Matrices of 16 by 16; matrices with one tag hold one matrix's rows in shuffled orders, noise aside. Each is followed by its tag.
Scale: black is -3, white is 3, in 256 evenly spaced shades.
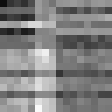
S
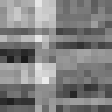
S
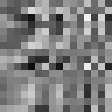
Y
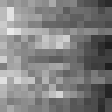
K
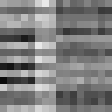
S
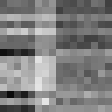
S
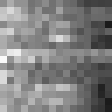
K
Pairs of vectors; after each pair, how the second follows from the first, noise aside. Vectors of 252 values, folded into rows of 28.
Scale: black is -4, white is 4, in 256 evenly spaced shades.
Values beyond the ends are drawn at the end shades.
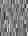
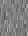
shrunk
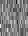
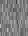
shrunk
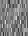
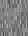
shrunk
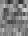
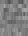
shrunk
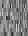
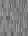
shrunk
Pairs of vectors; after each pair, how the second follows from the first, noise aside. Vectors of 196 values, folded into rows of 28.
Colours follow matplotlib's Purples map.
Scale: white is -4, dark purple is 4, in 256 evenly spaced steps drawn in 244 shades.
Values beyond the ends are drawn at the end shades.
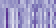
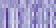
copied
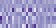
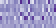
reversed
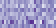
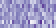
sign-scrambled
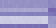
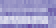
copied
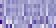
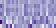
copied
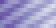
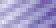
reversed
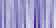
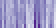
copied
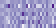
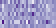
reversed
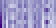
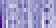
copied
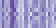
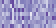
sign-scrambled
